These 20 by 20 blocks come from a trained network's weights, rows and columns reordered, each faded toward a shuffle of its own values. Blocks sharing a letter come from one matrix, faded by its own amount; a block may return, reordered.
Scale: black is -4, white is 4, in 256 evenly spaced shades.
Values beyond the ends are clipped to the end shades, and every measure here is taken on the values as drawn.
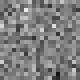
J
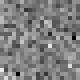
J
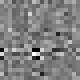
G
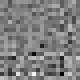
G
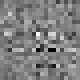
G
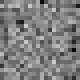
J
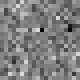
J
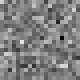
J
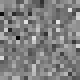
J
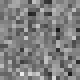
J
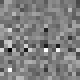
G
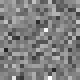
J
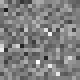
J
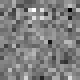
G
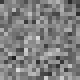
J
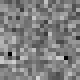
J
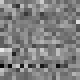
G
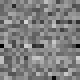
G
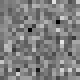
J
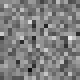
J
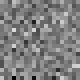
G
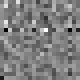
G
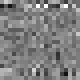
G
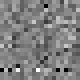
G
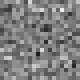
J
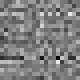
G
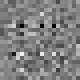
G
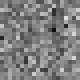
J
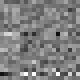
G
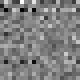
G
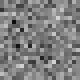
J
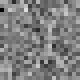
J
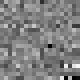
G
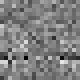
G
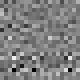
G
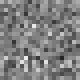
J
